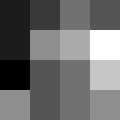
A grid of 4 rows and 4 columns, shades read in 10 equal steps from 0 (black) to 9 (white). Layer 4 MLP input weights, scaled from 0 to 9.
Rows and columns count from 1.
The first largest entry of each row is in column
3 4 4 1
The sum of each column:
7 13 18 24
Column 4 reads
3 9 7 5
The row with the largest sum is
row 2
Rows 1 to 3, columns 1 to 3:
1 2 4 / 1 5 6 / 0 3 4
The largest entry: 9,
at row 2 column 4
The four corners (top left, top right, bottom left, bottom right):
1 3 5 5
